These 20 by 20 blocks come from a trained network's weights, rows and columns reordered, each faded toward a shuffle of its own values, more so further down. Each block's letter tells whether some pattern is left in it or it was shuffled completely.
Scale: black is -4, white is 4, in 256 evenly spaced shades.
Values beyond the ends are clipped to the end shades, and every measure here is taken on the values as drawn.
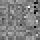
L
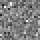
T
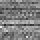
L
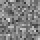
T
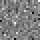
T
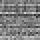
L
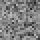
T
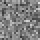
T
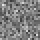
T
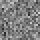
T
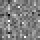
L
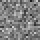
T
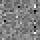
L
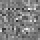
L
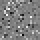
T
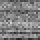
L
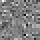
L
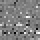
L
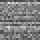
L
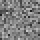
T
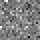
T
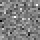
T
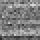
L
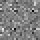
L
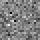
T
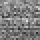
L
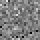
T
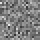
T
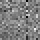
L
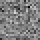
L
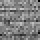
L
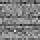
L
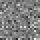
L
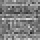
L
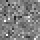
T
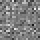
L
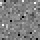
T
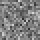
T
